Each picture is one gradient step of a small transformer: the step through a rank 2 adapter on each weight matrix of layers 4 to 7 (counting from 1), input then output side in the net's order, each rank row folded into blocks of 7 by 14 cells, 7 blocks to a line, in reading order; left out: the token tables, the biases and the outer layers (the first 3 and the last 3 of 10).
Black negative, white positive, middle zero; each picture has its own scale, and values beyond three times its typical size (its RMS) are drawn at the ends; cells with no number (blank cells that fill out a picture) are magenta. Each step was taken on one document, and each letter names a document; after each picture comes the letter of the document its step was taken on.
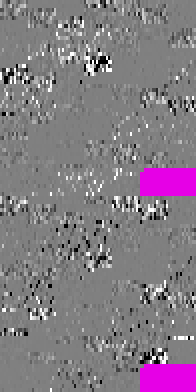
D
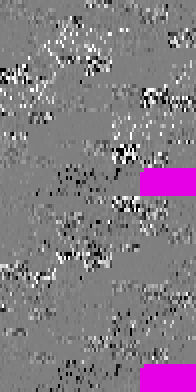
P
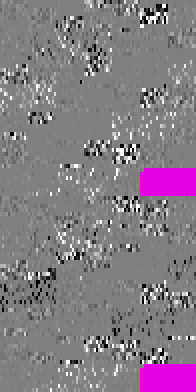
P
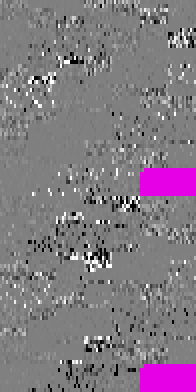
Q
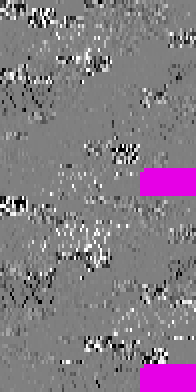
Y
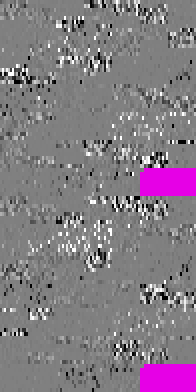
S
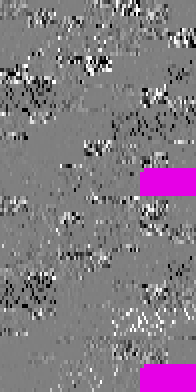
D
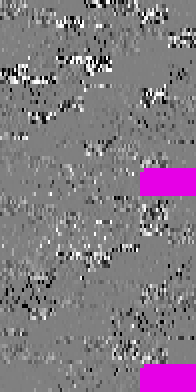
D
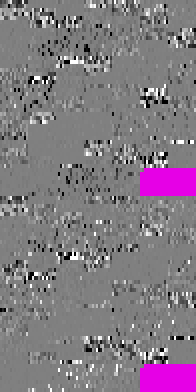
Q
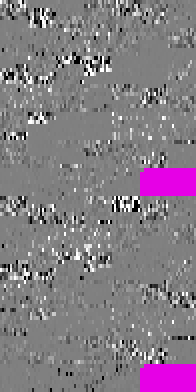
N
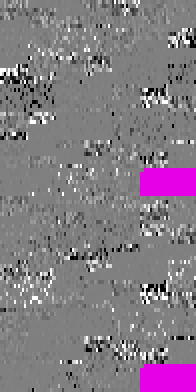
Q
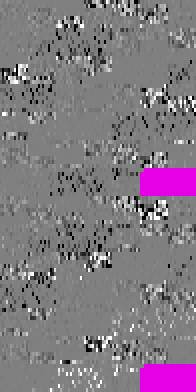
D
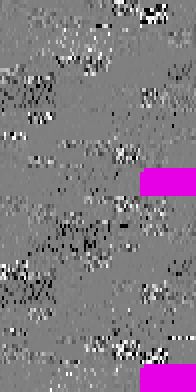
P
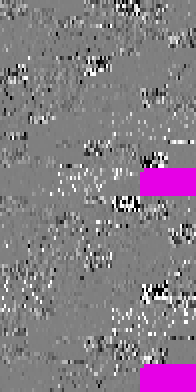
Y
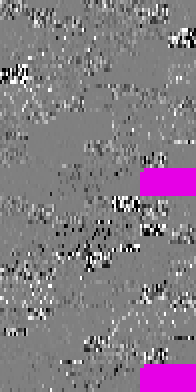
N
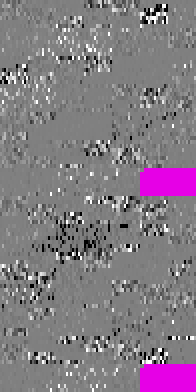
P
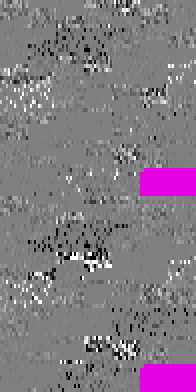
Q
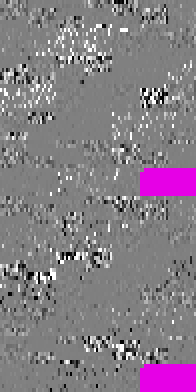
P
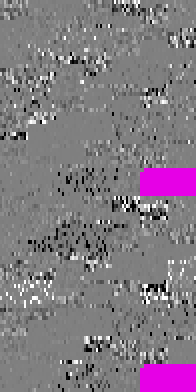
Q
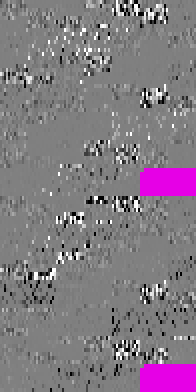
N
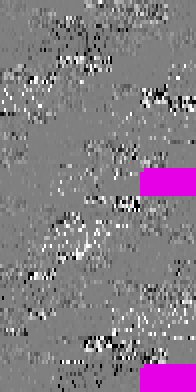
Y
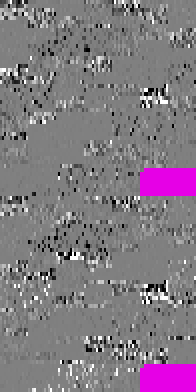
Q
